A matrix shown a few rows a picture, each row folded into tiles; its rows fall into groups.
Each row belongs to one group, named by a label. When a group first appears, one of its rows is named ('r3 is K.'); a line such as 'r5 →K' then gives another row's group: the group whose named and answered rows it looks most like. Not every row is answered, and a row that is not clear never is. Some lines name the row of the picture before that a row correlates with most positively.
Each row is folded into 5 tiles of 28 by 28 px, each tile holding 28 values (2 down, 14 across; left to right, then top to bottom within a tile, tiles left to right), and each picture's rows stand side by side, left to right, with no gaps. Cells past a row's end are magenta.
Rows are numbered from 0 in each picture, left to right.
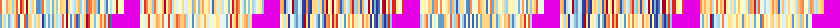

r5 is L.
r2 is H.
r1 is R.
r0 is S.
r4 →H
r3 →S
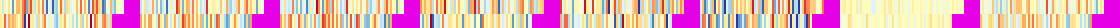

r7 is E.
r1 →E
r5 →H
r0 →R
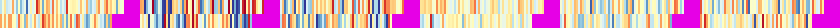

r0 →E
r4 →S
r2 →H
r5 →L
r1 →H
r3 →L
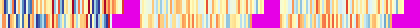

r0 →H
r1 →E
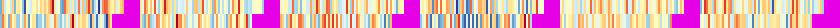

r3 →S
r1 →R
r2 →E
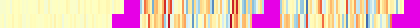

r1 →R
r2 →E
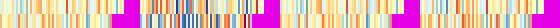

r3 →E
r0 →E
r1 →S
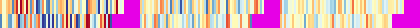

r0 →S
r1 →S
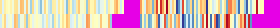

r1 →S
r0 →S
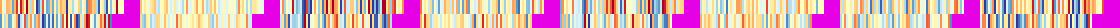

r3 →L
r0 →S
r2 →H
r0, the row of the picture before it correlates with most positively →1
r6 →S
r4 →H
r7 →H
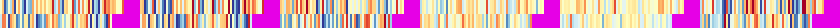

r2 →S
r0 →H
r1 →H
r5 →H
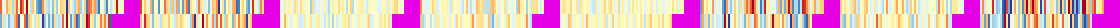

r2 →S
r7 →H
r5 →H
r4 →L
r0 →S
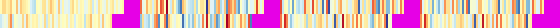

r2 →L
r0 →L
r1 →S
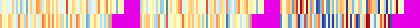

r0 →E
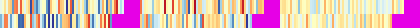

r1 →L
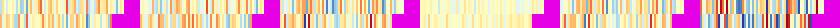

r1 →E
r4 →R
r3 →L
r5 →S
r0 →E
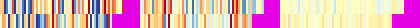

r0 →H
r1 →R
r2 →L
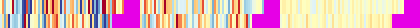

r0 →H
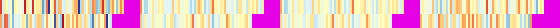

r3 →E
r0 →L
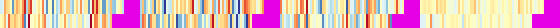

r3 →L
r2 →S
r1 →H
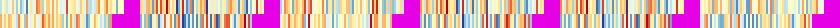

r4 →S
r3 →S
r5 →S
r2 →R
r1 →S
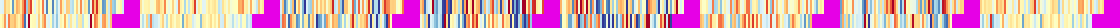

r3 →H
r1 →L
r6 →H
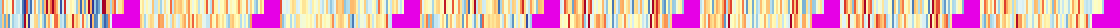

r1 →E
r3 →L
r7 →R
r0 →H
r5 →R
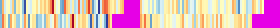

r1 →L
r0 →H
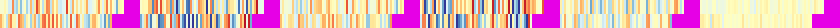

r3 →H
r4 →S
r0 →E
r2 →E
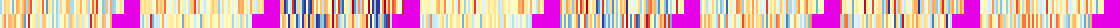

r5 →E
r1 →L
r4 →S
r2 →H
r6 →L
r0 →R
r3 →L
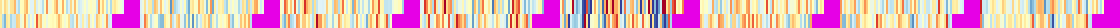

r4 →H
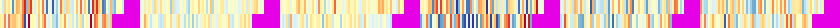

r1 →S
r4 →S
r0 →R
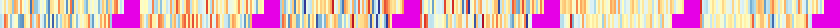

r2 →H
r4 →L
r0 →S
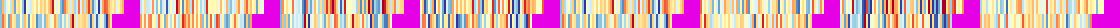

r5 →L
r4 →H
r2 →H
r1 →E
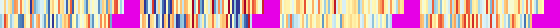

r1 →H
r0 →S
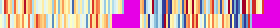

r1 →H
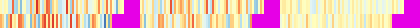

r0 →E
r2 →L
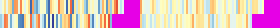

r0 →S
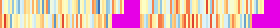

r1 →E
